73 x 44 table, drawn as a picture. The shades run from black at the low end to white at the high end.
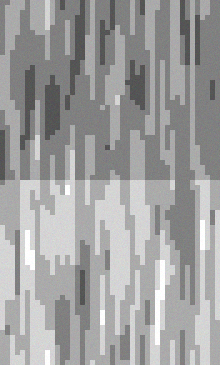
Average level on the scale: 60%. Mirror symmetry: none. Seam: horizontal, 50% of the way down, the bottom part higher. Grain: streaks running down.
